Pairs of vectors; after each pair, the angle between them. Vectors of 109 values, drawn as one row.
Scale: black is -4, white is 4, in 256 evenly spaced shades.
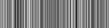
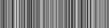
nearly opposite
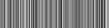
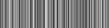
partly opposed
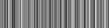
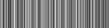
partly opposed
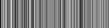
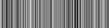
orthogonal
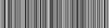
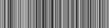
partly aligned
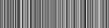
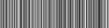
nearly opposite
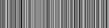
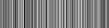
orthogonal
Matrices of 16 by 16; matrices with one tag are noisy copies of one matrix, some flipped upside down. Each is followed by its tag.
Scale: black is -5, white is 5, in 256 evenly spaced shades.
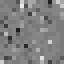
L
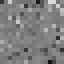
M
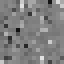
L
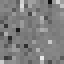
L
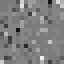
L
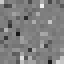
L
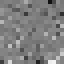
M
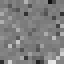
M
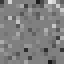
M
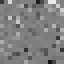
M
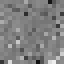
M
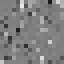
L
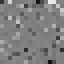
M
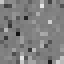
L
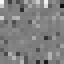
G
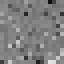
M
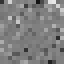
M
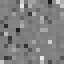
L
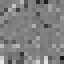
G
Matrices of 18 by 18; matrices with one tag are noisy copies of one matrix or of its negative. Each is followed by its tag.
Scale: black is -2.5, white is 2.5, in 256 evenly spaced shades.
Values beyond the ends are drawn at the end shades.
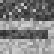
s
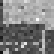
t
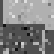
t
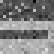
s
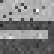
s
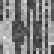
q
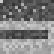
s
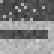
s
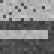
s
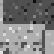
t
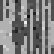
q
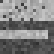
s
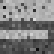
s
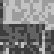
t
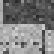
t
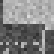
t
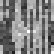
q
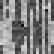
q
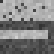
s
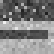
s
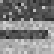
s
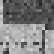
t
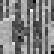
q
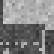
t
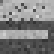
s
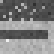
s
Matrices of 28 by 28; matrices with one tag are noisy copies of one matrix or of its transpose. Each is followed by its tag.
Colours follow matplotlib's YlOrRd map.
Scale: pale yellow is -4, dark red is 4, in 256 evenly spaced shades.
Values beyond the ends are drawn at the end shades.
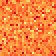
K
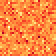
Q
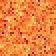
Q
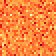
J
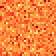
K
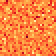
K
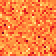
Q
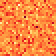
K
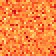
K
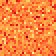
K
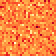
K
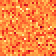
Q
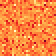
J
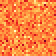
J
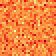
J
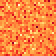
K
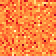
J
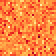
Q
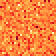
K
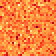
K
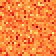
K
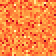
J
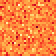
K
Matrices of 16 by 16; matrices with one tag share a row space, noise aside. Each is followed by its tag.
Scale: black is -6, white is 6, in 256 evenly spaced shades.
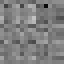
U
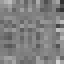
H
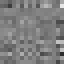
H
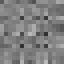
U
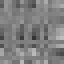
U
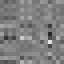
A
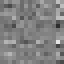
H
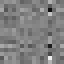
A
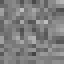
U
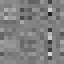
A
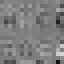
H
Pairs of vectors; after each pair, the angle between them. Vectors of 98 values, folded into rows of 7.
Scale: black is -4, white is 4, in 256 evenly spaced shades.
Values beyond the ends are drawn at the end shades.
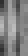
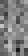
partly aligned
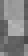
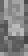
nearly parallel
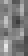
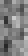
nearly opposite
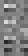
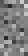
partly opposed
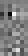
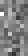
partly opposed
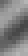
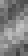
nearly opposite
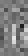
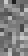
partly aligned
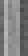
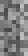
partly opposed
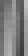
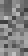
orthogonal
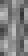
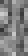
nearly parallel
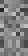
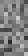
orthogonal
